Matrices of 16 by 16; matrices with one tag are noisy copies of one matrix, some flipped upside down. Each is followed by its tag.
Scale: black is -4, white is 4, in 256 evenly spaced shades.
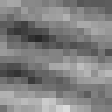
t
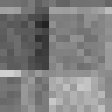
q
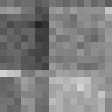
q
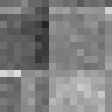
q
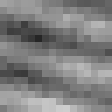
t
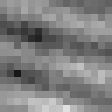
t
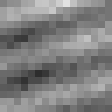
t
